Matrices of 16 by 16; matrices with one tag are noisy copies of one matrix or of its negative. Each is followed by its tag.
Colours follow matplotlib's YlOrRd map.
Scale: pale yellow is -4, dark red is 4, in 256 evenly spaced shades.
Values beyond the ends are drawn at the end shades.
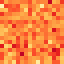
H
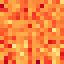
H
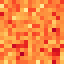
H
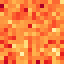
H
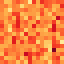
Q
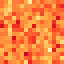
Q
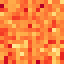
H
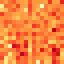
H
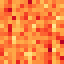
Q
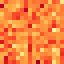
H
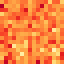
H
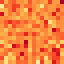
H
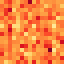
Q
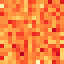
H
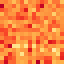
H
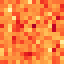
Q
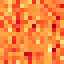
Q
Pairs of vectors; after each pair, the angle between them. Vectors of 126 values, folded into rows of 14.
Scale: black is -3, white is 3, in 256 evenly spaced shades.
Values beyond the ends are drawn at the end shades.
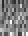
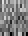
nearly opposite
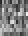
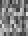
nearly parallel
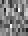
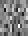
partly aligned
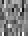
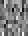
nearly parallel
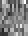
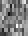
nearly parallel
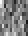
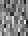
partly aligned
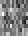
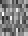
partly aligned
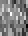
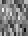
partly aligned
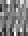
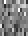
orthogonal
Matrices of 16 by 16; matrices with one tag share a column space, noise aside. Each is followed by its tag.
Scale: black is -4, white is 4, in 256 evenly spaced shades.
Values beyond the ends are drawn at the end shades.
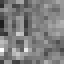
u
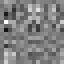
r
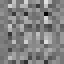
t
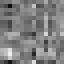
u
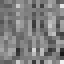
u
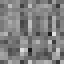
u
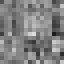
u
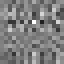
r
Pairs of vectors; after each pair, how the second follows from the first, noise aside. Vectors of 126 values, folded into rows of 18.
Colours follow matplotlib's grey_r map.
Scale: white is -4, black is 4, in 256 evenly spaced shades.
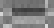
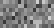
shuffled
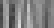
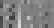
partly zeroed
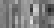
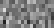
shuffled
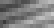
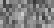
shuffled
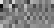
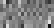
wrapped around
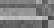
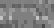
partly zeroed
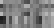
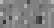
partly zeroed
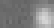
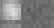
wrapped around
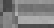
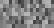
shuffled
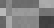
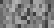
shuffled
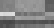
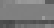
partly zeroed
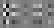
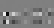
partly zeroed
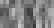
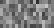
shuffled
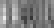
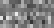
shuffled
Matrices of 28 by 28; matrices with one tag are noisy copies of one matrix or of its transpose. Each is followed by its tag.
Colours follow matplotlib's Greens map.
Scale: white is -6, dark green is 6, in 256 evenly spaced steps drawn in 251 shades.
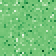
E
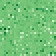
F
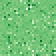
F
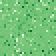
E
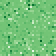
F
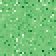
E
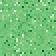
E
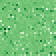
F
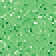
E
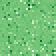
F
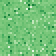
F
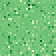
F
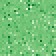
F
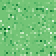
F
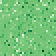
E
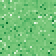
E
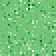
F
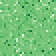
E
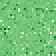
F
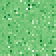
F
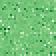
F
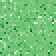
E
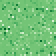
F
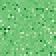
F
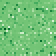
F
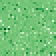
F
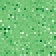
F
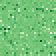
F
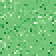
E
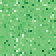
E
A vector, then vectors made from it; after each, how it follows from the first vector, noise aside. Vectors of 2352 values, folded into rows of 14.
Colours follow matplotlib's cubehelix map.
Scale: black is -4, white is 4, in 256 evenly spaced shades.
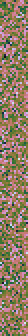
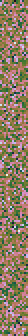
wrapped around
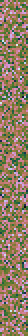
wrapped around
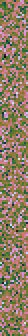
copied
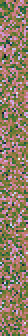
copied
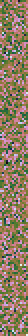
wrapped around
